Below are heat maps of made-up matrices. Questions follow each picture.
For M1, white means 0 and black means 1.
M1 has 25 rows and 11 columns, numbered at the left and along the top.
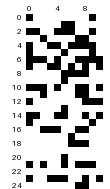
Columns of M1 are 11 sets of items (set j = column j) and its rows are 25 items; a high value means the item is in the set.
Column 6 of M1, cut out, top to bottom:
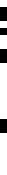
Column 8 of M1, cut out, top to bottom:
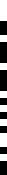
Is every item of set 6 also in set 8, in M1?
no
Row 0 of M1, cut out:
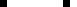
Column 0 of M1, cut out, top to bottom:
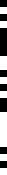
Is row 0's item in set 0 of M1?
yes
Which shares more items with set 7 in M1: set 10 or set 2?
set 2
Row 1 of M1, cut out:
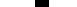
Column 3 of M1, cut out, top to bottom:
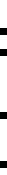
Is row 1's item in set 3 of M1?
no
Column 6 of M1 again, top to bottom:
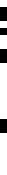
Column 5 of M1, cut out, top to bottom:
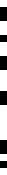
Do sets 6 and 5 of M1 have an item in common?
yes
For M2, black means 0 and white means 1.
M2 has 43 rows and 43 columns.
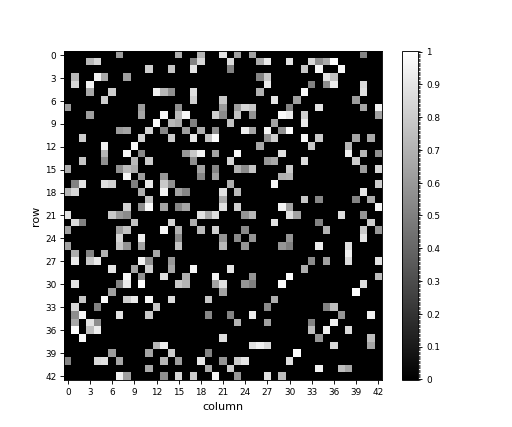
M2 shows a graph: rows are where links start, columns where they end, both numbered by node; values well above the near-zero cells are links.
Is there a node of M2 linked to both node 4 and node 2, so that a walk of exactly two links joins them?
no
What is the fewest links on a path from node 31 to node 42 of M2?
3
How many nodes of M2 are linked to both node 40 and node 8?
5
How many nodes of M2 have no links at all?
0
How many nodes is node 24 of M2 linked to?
8
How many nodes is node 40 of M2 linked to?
11
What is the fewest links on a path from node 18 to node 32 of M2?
3
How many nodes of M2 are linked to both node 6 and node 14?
4
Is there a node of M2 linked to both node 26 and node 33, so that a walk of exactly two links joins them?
yes
